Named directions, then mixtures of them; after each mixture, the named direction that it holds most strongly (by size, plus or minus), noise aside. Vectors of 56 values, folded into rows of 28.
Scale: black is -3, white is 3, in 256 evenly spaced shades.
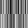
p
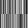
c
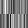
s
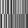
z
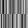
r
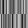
r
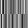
r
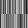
c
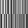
z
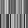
s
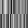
s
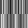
p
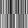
p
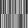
c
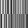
z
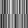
p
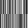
c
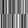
r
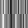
p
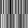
p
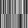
c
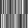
c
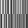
z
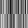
p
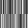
c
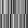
s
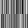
c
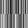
p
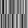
r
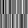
r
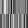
s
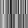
p
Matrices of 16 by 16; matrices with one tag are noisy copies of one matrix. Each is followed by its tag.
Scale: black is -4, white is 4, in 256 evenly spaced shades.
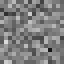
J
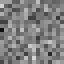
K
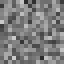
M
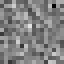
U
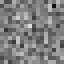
U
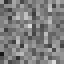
U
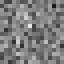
U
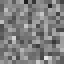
M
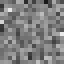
M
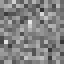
J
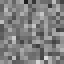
M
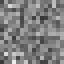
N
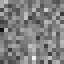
K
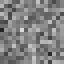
K
